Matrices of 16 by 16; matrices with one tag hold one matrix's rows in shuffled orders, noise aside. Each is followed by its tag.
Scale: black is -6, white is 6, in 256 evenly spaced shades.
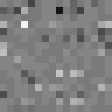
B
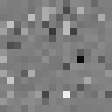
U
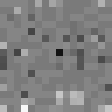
B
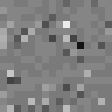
U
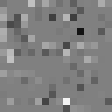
U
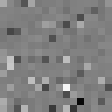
U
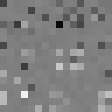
B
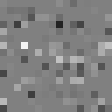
B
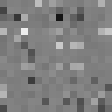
B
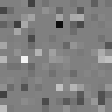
B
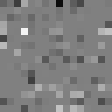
B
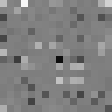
B
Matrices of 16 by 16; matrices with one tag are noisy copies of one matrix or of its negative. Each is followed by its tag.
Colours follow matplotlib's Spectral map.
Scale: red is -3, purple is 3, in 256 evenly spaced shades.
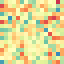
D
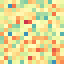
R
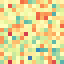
R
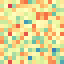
R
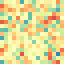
D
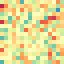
D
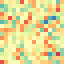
D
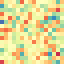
D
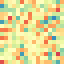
D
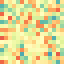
D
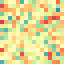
D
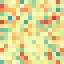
D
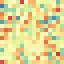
D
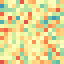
D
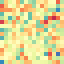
D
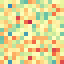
R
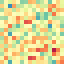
R
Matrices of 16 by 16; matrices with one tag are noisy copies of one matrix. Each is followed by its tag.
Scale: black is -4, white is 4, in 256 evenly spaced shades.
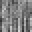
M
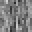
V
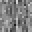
V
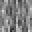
V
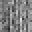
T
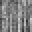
M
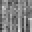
M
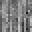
M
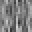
V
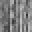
T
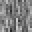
V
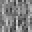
V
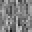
V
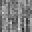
M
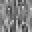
V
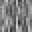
V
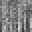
M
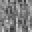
V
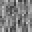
V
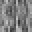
V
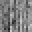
T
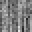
M
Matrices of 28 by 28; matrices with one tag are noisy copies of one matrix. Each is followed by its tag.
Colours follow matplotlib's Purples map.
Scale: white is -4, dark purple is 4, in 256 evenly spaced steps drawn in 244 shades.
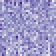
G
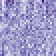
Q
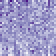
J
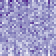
J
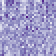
Q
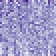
J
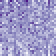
J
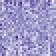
G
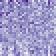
J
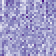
Q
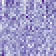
Q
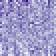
J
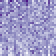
J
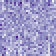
G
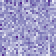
G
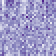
Q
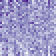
J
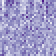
Q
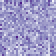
G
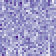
G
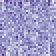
G
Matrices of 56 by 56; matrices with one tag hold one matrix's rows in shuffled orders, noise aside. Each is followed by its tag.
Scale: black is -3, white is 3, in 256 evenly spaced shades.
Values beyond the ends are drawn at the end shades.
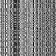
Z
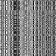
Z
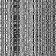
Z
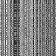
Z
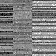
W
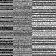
W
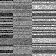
W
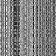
Z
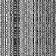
Z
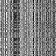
Z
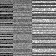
W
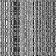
Z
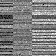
W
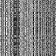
Z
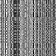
Z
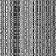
Z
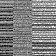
W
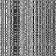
Z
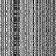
Z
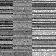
W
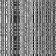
Z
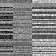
W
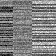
W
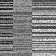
W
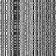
Z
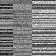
W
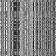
Z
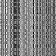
Z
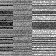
W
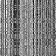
Z
